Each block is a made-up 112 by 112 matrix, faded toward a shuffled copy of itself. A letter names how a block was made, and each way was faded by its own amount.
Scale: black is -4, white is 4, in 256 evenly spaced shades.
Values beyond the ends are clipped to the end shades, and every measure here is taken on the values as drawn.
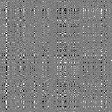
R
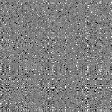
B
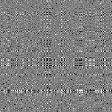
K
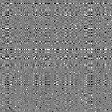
K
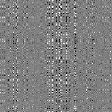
R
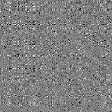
B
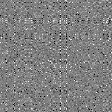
B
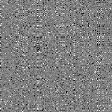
B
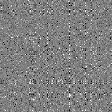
B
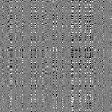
R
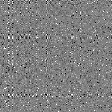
B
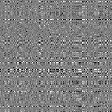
K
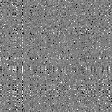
B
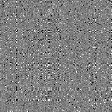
B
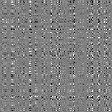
R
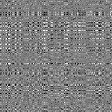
K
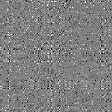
B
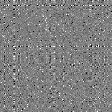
B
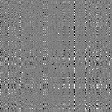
R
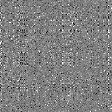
B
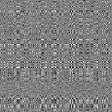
K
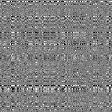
K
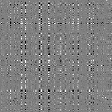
R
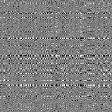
K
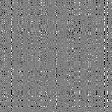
R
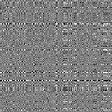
K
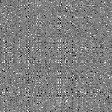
B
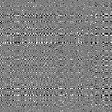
K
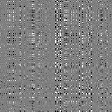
R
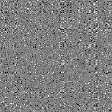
B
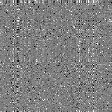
B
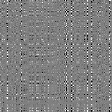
R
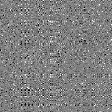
B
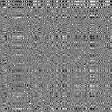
K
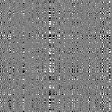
R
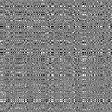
K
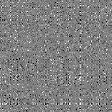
B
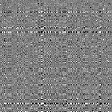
K
